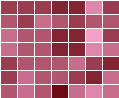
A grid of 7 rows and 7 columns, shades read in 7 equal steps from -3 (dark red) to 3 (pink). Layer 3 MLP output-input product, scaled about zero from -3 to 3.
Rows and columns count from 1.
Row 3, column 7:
-1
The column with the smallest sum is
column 4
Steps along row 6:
up down same down down up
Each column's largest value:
1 1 1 0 1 3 1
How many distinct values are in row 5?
4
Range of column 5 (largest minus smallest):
3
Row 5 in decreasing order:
1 0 0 0 -1 -1 -2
